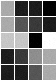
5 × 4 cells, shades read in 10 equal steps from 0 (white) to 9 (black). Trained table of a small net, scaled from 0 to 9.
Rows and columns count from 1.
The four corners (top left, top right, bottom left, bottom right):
3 9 8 3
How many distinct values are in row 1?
3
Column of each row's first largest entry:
4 4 3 1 1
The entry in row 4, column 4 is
3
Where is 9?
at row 1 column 4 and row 3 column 3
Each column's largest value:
8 8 9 9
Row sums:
28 24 13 22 25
